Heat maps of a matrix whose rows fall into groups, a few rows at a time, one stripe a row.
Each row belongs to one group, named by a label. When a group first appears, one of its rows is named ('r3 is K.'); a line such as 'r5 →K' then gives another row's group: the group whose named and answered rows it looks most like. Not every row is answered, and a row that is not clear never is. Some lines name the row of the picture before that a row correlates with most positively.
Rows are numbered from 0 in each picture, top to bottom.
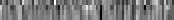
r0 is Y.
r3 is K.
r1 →K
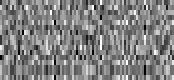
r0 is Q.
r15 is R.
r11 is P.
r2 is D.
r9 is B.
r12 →R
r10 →B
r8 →Q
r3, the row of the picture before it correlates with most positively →3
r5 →K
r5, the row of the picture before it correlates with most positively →1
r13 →K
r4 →R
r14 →K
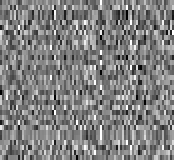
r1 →R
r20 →K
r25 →B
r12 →Q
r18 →P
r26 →Q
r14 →K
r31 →B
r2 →Y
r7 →K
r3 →Y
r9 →D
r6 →B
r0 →Q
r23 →D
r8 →D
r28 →R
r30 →D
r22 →Y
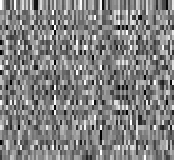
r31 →Q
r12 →R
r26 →K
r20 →B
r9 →D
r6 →R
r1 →B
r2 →R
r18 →K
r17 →Y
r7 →D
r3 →D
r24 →D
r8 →P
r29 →R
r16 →B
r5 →Y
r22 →Y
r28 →P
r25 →B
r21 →R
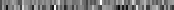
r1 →Y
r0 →Q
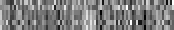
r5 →K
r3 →K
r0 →B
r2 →K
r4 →D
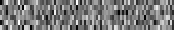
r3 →K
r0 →P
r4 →P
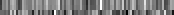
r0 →Q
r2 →Y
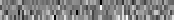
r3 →R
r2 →B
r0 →K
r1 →Q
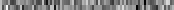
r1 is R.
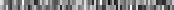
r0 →B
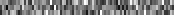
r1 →Y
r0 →D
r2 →Q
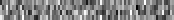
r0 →Q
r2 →D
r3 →B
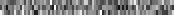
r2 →B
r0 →D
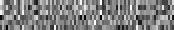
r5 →Y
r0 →B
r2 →B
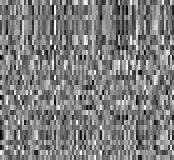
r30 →B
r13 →R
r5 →Y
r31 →D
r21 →Q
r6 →Y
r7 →D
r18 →B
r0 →D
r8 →D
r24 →P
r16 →B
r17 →Q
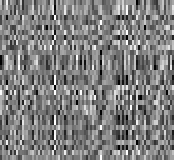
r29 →Y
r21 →D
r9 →D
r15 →Y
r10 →K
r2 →R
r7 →Y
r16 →Y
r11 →P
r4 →Q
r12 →P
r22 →K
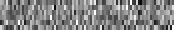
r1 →R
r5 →B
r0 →D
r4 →P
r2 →D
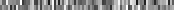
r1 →R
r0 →R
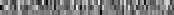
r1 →P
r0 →K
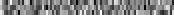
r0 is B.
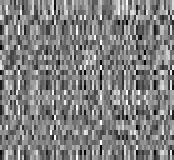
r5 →P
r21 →P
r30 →P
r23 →Y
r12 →K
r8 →Q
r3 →B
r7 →D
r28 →Q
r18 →R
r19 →Q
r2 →R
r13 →B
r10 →K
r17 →P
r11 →D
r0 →R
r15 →K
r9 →P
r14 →P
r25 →R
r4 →Y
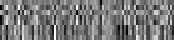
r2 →B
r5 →Y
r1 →P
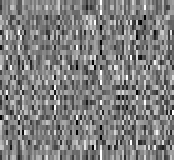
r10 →K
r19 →Y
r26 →B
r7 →R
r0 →Q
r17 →Y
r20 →Q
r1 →Q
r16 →Q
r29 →B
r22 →B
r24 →B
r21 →Y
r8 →K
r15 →R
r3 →K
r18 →R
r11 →D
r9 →P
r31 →Q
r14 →Q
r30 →Q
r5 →K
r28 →D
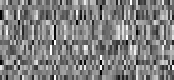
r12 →P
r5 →R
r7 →R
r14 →K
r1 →K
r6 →R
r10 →D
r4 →B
